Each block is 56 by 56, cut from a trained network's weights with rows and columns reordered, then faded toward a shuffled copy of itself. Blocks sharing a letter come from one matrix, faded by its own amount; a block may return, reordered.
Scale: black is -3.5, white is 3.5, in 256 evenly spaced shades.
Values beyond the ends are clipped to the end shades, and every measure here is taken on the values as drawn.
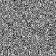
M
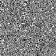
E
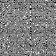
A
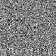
E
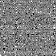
A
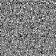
E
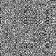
M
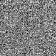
E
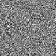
M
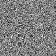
E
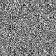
E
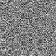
M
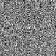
M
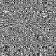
M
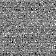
A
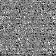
A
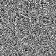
E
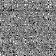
A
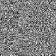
M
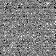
A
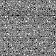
A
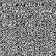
M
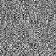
M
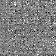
A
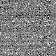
A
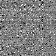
A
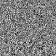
E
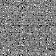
A
